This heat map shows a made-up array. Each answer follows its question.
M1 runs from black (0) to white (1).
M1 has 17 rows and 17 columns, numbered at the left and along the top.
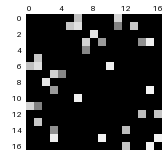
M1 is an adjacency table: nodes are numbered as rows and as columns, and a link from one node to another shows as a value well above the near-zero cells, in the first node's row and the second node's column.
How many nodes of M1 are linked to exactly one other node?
6
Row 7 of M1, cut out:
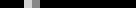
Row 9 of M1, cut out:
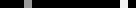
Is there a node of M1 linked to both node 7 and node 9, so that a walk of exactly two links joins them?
yes
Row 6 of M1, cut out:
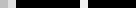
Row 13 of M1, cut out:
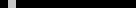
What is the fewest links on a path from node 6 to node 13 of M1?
2
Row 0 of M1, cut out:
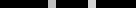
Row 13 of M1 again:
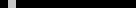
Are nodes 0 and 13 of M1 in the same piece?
yes
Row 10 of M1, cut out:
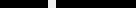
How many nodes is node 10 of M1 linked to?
1
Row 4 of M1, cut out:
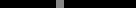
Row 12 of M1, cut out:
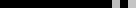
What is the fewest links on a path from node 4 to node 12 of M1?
4
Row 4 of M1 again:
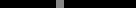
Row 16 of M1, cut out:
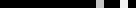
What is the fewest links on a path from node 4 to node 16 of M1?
4
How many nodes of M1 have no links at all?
0
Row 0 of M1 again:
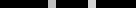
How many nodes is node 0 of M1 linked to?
2
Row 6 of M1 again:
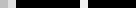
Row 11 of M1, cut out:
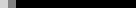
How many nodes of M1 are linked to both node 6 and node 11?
2
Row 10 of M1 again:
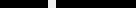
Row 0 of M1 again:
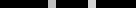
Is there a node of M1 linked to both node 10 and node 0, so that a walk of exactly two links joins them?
yes
